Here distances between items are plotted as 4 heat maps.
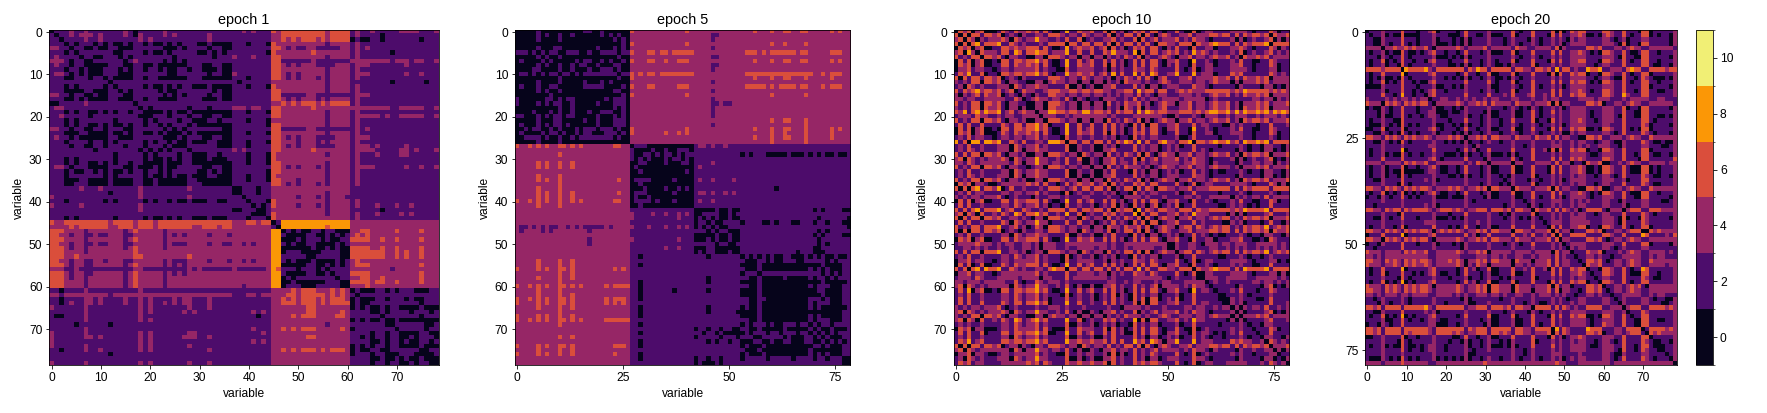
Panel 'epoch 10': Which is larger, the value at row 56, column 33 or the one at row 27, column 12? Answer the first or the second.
the first
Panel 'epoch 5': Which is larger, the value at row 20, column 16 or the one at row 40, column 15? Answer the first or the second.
the second
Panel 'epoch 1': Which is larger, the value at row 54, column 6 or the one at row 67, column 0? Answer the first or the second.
the first
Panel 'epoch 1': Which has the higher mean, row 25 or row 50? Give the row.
50
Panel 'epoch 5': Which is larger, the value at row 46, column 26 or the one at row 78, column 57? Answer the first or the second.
the first
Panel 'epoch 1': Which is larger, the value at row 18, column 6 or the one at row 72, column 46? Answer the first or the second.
the second
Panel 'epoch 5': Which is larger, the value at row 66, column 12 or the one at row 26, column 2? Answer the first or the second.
the first
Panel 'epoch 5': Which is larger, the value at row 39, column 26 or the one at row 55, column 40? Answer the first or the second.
the first
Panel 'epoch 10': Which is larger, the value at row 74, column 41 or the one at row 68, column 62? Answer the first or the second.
the first
